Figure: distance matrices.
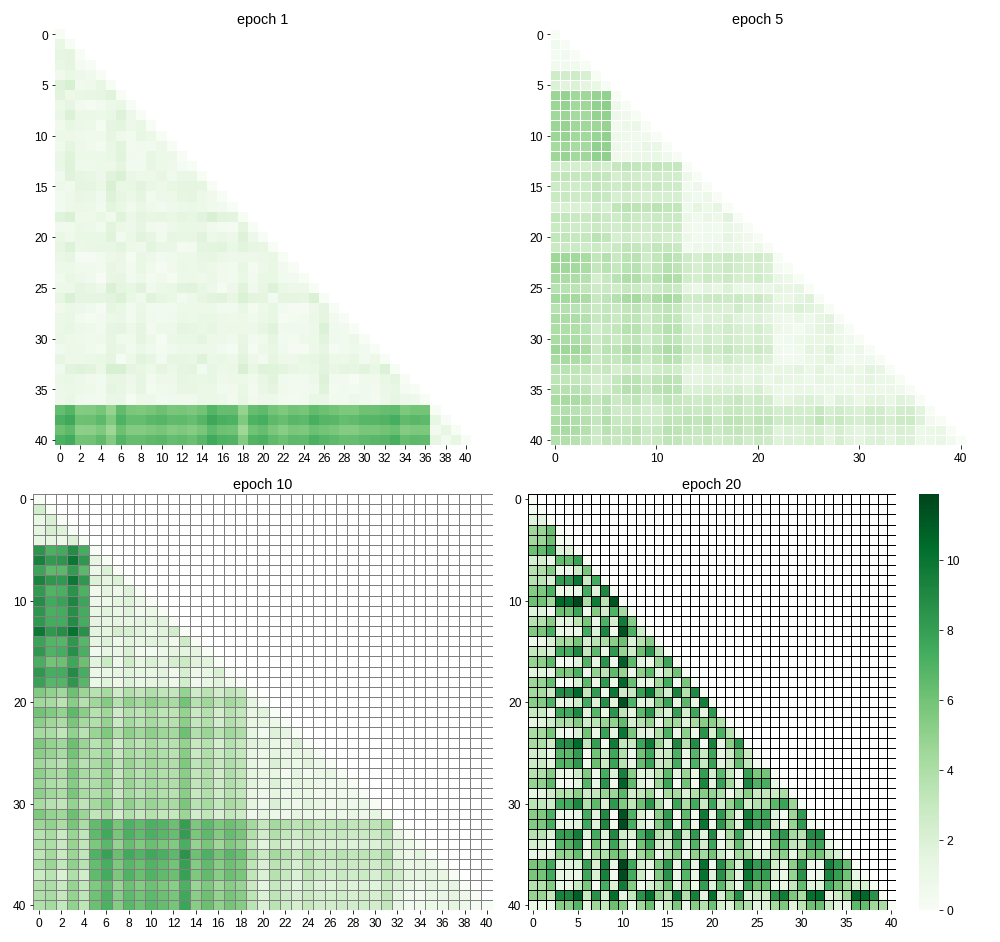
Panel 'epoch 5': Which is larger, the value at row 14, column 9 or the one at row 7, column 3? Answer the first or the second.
the second
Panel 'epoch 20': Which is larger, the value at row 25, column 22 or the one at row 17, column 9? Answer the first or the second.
the second
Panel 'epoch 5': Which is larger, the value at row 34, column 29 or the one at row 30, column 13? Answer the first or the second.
the second
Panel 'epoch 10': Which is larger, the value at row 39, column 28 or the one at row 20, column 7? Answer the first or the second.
the second
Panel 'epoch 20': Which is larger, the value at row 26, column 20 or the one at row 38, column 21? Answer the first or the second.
the first
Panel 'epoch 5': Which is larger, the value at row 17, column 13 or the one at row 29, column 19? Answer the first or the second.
the second
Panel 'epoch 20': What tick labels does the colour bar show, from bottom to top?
0, 2, 4, 6, 8, 10
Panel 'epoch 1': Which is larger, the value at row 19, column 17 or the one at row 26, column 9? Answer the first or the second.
the second
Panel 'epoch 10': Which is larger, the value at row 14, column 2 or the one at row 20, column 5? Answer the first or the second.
the first
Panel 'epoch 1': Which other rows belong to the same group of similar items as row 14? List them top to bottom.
0, 1, 2, 3, 4, 5, 6, 7, 8, 9, 10, 11, 12, 13, 15, 16, 17, 18, 19, 20, 21, 22, 23, 24, 25, 26, 27, 28, 29, 30, 31, 32, 33, 34, 35, 36
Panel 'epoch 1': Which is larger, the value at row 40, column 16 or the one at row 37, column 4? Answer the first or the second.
the first
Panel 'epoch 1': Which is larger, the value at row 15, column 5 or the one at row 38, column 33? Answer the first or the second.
the second
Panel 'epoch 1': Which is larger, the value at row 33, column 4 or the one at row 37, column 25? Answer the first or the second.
the second
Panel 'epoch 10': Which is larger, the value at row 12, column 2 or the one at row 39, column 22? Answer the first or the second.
the first
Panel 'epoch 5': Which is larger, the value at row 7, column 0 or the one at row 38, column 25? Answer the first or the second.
the first
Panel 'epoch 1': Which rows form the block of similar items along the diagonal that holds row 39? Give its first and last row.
37 to 40
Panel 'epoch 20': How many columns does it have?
41
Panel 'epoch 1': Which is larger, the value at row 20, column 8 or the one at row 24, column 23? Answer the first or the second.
the first
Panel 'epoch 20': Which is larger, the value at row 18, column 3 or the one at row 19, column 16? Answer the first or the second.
the second
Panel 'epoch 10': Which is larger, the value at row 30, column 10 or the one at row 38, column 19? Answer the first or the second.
the first
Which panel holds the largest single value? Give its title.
epoch 20
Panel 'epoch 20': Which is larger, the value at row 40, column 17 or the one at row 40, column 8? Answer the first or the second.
the second
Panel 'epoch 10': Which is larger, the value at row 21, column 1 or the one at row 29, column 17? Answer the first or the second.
the first
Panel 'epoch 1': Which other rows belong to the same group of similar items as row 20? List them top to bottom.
0, 1, 2, 3, 4, 5, 6, 7, 8, 9, 10, 11, 12, 13, 14, 15, 16, 17, 18, 19, 21, 22, 23, 24, 25, 26, 27, 28, 29, 30, 31, 32, 33, 34, 35, 36
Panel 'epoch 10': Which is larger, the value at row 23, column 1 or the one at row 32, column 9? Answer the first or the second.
the second
